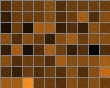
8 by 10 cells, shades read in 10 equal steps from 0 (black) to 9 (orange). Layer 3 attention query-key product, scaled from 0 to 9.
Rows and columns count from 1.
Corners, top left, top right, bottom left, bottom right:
3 4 6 4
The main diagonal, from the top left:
3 4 1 4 6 6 5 4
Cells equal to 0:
1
